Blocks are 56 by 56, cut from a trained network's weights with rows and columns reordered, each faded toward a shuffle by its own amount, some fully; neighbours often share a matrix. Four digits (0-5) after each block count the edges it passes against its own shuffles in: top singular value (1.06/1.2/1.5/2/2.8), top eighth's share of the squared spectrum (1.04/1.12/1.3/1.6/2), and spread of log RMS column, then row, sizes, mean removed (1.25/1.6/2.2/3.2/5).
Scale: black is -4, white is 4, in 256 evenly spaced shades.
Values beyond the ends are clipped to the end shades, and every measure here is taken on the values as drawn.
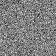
0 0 0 0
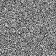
2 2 0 0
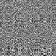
3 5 1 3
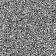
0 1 0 0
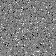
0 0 0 0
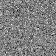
0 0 0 0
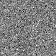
0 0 0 0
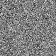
0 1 0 0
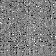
2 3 0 2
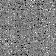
1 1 0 0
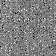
2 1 0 1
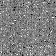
2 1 0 1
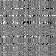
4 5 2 3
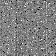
2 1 0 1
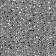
1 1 0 0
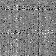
3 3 1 2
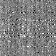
3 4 0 3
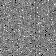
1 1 0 0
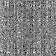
3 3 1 2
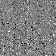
2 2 0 1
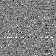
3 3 1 1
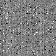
2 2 0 1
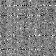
3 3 0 2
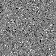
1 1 0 0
